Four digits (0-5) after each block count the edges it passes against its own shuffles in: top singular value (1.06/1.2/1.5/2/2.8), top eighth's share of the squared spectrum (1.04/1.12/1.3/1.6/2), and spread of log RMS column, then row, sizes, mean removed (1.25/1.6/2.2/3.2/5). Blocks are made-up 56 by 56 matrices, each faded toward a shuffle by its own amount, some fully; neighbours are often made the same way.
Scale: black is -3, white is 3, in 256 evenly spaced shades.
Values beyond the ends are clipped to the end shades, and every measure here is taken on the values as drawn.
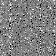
1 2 2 0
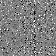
2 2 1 0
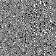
2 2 2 0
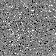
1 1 0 1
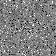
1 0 0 1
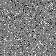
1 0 0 0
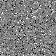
2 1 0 0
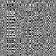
4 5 4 3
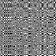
5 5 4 3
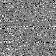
2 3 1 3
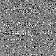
3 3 0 3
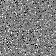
1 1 0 0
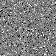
0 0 0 0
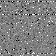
2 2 0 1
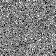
0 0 0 0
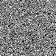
0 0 0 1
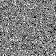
0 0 0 0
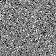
0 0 0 0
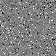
0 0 0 0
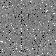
2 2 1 0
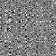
3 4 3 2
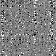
3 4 2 2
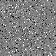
2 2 0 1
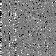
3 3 2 0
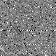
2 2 0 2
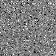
1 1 0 1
